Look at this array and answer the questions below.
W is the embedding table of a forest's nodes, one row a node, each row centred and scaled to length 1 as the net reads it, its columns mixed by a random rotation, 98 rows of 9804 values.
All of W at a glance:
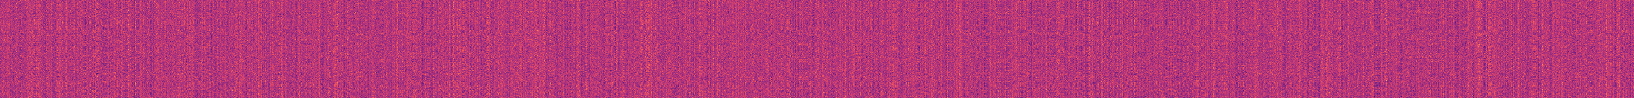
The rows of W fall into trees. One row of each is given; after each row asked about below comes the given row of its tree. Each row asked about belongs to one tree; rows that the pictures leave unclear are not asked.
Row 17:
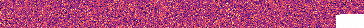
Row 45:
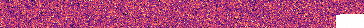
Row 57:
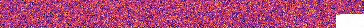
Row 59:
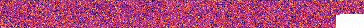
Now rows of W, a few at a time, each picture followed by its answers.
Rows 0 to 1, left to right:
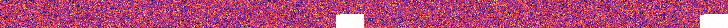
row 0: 45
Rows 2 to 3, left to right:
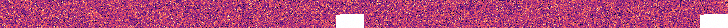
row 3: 59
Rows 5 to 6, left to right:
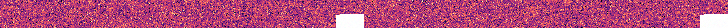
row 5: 17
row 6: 17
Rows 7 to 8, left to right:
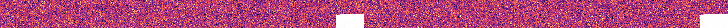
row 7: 59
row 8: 17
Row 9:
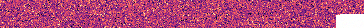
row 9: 45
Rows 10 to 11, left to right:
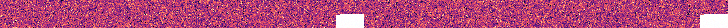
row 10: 17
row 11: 57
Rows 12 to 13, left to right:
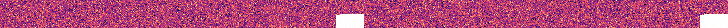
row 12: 59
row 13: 45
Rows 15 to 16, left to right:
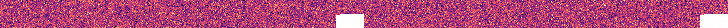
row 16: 45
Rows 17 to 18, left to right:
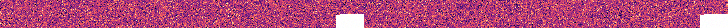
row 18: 59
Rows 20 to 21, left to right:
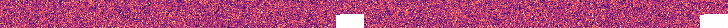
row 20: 17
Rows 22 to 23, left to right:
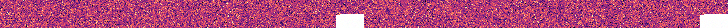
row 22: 17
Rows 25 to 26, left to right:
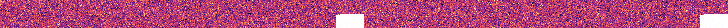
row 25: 45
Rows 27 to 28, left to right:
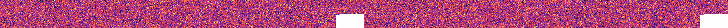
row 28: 17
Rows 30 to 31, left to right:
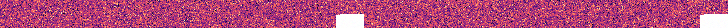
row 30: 45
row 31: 57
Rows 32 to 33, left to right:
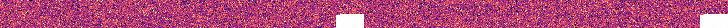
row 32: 45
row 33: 59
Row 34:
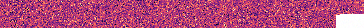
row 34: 59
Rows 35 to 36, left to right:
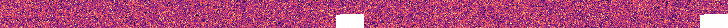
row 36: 17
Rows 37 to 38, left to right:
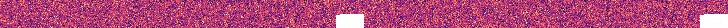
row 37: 57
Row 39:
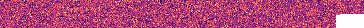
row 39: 57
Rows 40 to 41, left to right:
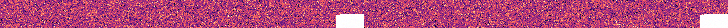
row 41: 45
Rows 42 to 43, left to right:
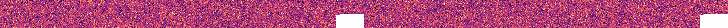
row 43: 59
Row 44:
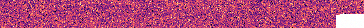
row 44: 59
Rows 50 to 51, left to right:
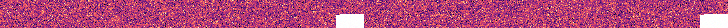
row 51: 59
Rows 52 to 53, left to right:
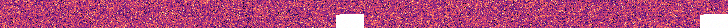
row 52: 17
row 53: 57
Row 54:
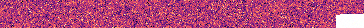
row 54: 17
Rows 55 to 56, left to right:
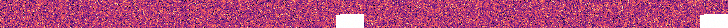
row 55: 45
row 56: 57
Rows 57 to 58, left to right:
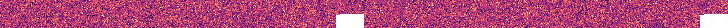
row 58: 17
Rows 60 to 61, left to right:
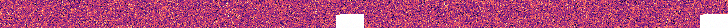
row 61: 59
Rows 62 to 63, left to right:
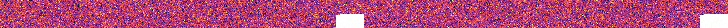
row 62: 45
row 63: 17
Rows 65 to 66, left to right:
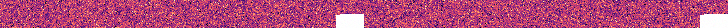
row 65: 17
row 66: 45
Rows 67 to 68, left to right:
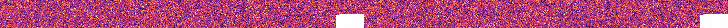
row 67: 17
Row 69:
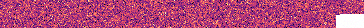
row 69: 17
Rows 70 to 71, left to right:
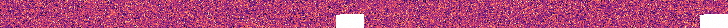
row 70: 45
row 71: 17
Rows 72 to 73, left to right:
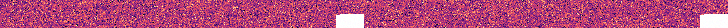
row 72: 59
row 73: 45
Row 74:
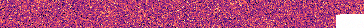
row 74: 45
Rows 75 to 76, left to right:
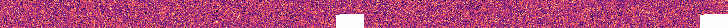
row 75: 17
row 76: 59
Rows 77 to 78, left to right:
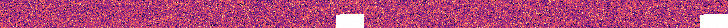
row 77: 59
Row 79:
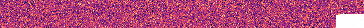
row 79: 59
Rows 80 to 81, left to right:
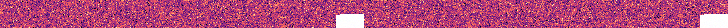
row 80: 17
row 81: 45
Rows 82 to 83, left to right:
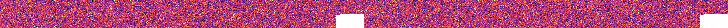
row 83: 17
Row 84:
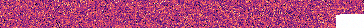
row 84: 17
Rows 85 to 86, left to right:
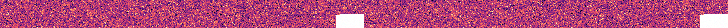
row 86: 17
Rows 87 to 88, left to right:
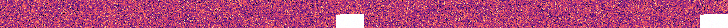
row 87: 45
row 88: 59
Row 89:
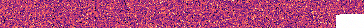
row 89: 17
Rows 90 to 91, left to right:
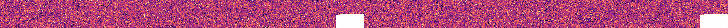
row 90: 45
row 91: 45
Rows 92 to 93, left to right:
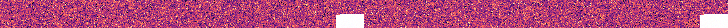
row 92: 57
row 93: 17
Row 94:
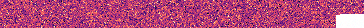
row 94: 17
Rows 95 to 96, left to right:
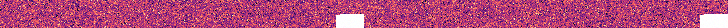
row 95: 45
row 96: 17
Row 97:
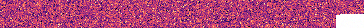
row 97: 45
